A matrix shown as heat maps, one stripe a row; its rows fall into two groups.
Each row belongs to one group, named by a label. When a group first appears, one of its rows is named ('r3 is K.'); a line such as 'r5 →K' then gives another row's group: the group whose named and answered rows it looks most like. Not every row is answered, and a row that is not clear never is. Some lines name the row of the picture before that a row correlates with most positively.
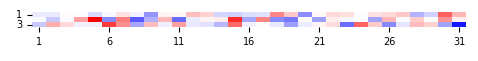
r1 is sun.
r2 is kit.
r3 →kit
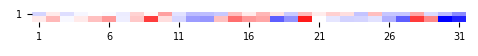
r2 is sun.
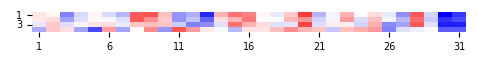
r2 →sun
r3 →sun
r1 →sun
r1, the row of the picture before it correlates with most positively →2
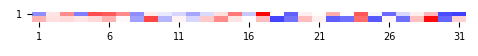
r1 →kit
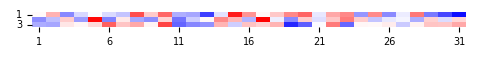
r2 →kit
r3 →kit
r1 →sun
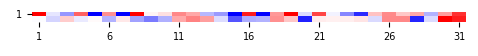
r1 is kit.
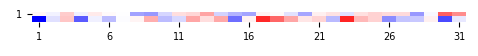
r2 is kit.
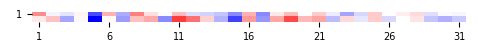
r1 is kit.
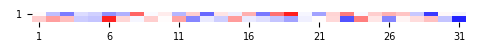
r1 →sun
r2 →kit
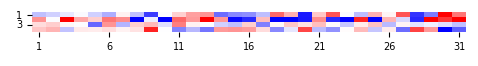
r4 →sun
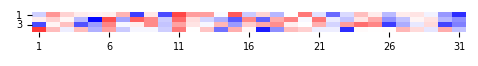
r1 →kit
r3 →kit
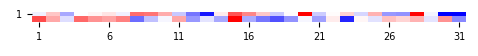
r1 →sun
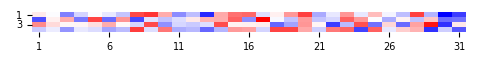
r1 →sun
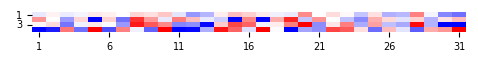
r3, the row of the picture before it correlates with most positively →1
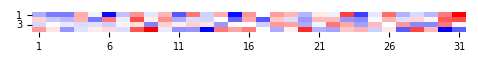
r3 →sun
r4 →sun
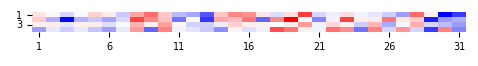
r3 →sun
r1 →sun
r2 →sun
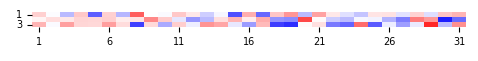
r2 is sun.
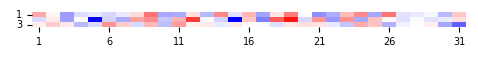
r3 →kit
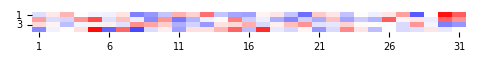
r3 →sun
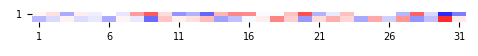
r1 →sun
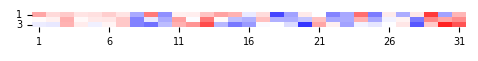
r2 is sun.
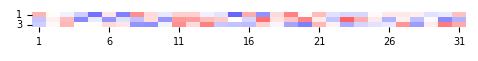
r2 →kit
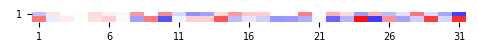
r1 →sun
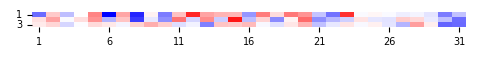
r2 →kit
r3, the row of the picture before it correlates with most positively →1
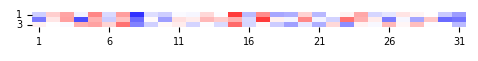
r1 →kit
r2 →kit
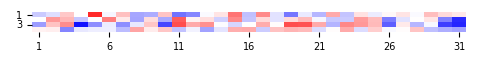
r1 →kit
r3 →kit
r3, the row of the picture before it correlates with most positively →2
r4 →sun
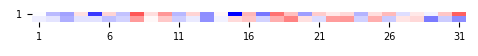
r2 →sun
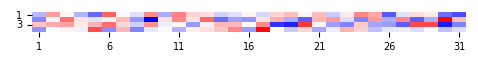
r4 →kit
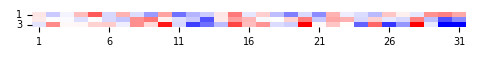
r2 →sun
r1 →kit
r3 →sun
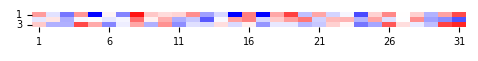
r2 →sun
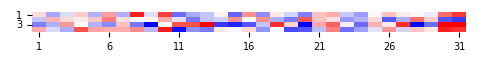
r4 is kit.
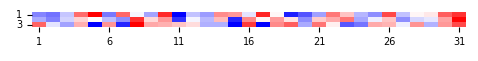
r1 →kit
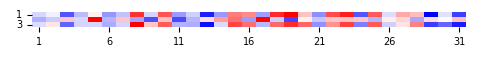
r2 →kit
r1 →sun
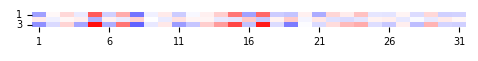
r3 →kit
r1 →kit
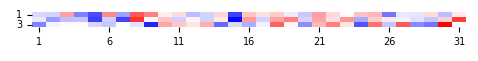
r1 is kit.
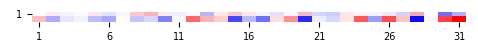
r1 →sun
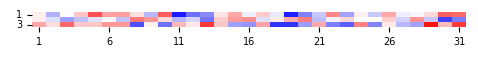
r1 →kit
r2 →sun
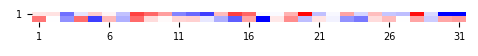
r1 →sun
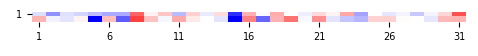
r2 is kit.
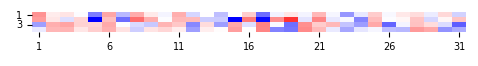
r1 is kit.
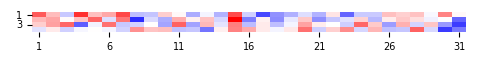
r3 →kit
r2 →kit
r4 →sun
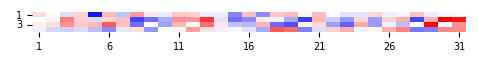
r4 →sun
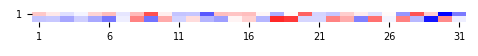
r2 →sun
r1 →sun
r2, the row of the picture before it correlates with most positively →4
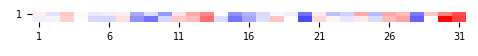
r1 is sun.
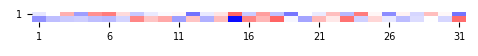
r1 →kit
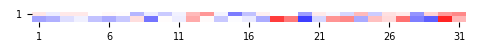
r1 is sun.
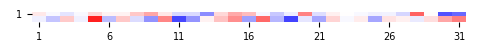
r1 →sun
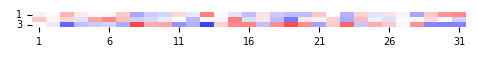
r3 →sun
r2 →kit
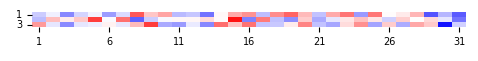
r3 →sun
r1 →sun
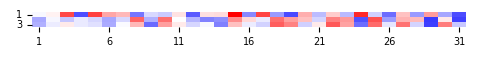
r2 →sun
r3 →sun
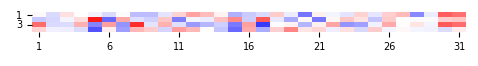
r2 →kit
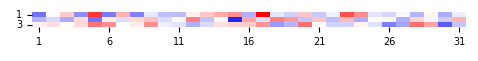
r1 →kit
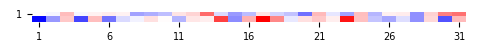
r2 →kit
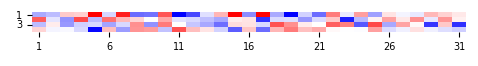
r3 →sun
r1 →kit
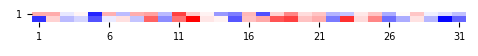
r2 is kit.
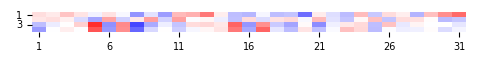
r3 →kit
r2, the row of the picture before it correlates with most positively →1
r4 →kit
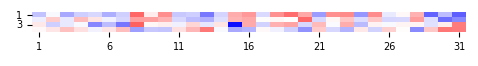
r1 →sun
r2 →sun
